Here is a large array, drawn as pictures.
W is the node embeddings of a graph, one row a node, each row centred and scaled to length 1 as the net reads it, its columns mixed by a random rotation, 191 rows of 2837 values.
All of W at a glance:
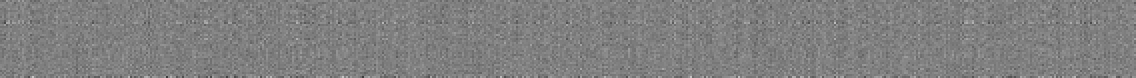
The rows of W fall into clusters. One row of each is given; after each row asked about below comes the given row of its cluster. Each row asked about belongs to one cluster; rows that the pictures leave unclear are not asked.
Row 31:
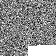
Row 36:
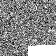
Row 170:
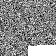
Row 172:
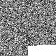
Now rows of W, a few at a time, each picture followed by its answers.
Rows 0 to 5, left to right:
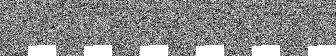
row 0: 36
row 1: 31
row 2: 36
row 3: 36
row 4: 31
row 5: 31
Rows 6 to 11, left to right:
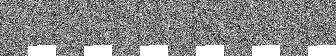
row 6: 31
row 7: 170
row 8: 172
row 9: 172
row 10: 170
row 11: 172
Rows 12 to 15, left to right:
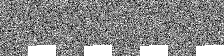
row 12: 36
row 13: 170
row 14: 31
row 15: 170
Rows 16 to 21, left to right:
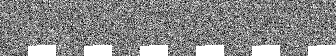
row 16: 36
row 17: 170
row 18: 31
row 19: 170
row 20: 36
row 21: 36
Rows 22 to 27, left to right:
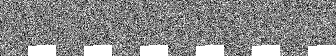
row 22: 170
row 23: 172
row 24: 170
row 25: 36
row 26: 36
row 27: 31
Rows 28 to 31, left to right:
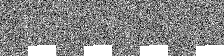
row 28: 31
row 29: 172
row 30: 172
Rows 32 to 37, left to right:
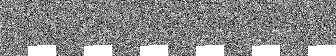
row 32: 172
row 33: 36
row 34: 36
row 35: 36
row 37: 170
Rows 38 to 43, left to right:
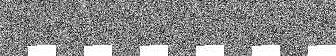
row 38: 172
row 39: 170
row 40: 172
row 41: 170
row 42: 172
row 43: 36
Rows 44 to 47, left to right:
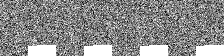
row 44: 36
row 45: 172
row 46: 31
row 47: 36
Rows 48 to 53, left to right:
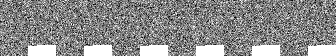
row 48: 170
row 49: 170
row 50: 31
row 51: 31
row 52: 36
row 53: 36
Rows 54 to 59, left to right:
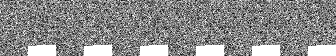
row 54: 36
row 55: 36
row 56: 36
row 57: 36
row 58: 36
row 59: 36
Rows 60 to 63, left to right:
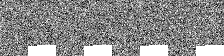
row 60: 172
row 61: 172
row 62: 170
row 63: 31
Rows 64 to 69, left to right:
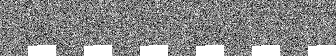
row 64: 172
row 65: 36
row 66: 36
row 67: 172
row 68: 31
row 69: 31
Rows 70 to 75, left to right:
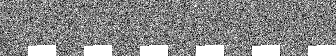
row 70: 36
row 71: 31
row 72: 31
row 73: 170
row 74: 170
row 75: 170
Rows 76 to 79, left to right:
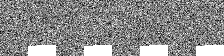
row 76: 36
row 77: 31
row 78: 172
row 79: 170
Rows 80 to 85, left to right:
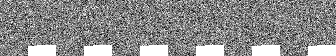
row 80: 170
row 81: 172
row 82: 36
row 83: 36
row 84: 172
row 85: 36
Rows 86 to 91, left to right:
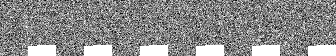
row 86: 31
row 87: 36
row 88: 36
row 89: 172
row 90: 36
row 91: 170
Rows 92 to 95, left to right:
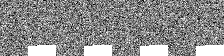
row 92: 31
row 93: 170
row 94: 172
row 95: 36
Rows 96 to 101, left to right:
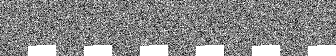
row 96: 36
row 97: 31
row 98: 36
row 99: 36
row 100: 170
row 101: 31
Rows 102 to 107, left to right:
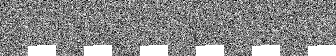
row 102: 31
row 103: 172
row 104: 36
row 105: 172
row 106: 36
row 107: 31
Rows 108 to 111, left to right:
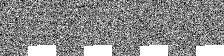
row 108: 31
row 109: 31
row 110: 172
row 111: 170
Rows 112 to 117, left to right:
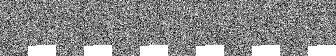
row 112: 36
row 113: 172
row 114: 172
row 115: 172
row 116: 36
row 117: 31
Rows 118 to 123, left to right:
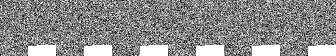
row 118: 170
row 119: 170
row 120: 36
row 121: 170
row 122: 36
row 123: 170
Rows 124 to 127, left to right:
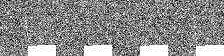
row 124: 31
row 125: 170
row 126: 36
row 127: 31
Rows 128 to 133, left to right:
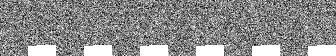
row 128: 170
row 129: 31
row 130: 31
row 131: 31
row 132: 170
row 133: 31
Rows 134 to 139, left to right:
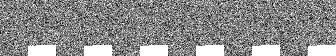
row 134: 36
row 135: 170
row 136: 31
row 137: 170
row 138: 36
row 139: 36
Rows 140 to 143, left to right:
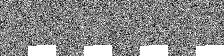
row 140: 170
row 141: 31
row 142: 36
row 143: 31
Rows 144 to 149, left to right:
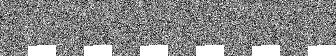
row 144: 31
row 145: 172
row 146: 170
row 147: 170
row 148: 172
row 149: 31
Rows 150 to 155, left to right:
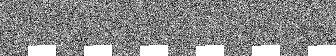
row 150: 36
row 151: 170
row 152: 170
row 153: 31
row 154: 172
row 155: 172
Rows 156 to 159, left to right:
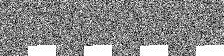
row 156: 31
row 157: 170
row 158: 170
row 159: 36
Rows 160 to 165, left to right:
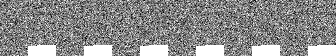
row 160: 31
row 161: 172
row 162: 36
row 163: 31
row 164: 172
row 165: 31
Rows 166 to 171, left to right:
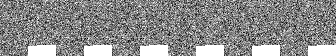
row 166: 36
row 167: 170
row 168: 170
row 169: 31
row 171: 170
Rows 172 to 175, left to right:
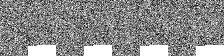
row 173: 172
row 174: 172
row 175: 31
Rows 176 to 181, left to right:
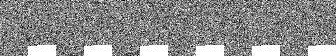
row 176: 172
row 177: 36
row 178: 36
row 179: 31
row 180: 31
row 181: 170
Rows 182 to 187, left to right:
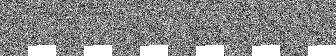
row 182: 31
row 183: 31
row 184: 172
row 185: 172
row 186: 170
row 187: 36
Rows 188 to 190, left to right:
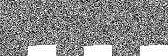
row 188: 36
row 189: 172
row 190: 170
